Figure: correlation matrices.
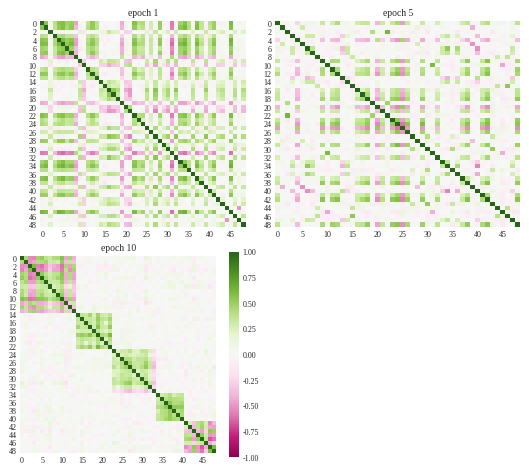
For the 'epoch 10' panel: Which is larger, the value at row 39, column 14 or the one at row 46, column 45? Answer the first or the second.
the second
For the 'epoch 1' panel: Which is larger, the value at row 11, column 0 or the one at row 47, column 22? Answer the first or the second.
the first
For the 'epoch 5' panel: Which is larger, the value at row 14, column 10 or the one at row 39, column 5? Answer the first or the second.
the first
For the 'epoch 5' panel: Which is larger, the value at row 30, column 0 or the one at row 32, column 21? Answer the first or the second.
the second
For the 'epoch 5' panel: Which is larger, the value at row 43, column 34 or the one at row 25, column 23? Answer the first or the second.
the first
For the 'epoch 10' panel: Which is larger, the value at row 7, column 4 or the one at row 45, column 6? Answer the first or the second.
the first
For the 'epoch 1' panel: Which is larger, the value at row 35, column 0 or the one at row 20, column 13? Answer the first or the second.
the first
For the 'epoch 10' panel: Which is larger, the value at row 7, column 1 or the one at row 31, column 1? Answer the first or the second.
the first
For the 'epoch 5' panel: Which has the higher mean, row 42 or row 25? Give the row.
42
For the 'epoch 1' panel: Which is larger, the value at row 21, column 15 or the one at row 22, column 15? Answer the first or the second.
the second
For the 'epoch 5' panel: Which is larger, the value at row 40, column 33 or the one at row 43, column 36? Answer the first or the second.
the second
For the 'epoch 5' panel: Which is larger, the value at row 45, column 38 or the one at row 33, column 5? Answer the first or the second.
the second
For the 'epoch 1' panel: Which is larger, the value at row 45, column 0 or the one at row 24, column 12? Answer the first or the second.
the first
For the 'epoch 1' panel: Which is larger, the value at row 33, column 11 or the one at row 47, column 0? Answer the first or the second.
the first
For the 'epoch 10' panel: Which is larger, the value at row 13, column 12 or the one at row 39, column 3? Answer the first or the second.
the second
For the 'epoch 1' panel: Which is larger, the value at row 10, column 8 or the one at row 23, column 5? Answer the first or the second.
the second
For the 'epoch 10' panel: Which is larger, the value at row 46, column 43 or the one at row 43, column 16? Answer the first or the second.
the second
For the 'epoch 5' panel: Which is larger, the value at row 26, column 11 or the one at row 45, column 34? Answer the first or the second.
the first
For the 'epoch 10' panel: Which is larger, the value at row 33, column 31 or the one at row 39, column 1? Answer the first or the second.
the second
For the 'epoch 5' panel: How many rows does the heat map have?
49
